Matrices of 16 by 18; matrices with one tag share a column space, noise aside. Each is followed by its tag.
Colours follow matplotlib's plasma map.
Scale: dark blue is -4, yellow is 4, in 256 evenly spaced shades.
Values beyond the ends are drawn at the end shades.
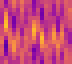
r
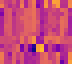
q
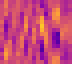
r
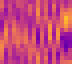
r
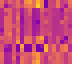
q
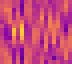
r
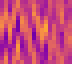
r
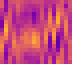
r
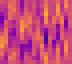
r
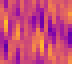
r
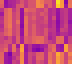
q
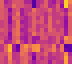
q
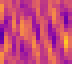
r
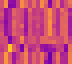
q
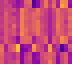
q
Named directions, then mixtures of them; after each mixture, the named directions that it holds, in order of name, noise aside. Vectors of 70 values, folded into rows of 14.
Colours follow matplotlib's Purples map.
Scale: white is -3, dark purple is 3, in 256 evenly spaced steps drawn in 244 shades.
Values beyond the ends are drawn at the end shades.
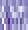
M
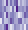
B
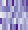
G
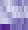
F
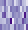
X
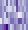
B, F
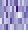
B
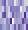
X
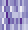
B, M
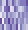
G, M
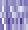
M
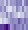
B, F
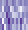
M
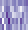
M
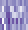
M
